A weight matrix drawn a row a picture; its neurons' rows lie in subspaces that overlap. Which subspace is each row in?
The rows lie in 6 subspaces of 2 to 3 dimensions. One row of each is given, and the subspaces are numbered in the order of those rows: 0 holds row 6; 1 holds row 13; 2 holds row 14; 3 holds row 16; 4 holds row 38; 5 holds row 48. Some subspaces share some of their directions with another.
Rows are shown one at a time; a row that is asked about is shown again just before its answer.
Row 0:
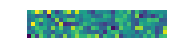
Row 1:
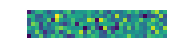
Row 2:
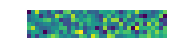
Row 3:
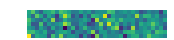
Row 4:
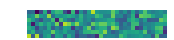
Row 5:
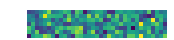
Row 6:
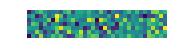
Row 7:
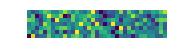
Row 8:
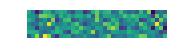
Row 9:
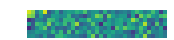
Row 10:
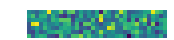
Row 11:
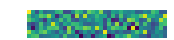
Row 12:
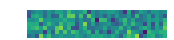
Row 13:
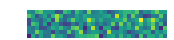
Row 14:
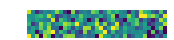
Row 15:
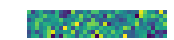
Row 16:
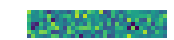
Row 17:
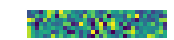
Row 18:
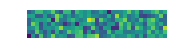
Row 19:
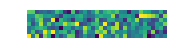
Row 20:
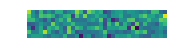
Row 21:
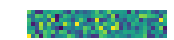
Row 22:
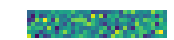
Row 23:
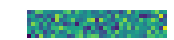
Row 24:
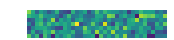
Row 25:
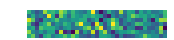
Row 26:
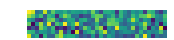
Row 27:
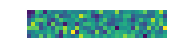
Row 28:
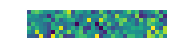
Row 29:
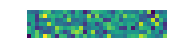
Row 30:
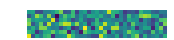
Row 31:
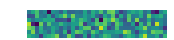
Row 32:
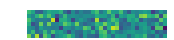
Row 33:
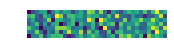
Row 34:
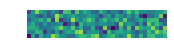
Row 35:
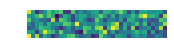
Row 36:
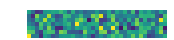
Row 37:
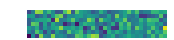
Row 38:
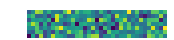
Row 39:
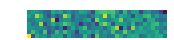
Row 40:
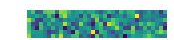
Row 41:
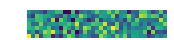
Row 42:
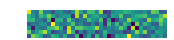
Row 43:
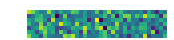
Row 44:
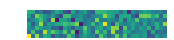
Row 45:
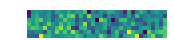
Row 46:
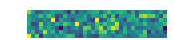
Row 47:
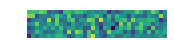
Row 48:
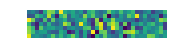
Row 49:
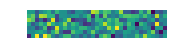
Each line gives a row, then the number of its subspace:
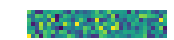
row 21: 4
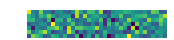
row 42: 3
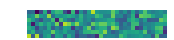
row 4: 0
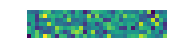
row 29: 4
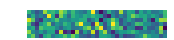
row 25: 2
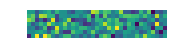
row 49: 4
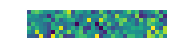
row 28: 2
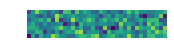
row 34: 3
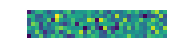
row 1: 0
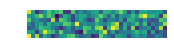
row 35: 3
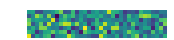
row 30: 1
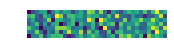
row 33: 0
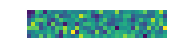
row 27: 5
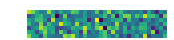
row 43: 0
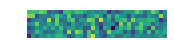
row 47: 5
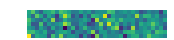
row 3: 2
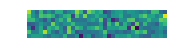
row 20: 3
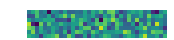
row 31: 3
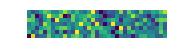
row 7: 2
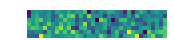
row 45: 1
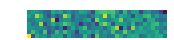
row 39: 2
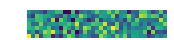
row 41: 5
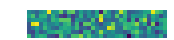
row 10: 3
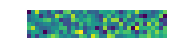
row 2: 3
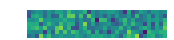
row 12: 1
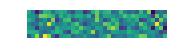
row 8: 4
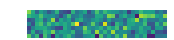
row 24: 5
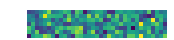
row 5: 4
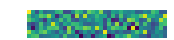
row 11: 3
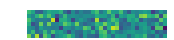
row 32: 4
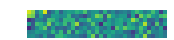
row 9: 5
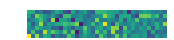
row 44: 2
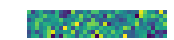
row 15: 2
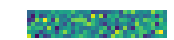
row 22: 4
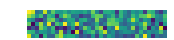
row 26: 5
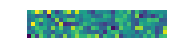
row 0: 0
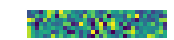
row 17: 5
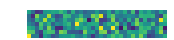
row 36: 4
